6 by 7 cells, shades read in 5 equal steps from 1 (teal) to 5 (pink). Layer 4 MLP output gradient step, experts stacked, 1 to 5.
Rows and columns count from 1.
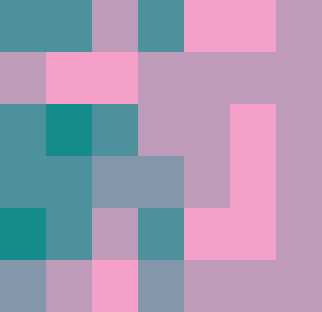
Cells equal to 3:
4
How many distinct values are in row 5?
4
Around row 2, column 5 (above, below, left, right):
5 4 4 4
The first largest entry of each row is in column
5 2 6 6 5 3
